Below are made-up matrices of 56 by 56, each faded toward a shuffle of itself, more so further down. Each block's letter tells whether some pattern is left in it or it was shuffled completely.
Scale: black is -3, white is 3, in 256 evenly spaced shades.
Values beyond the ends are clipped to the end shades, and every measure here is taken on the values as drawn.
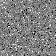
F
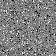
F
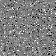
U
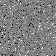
F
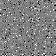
U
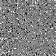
U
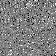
U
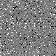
U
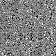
U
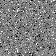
F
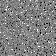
F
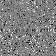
U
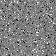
F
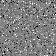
F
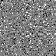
U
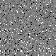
U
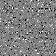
U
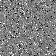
F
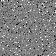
F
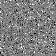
U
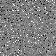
U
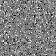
U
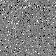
U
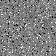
F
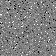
F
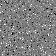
F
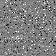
U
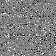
U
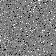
F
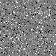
U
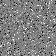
F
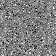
F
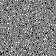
U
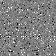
U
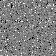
U
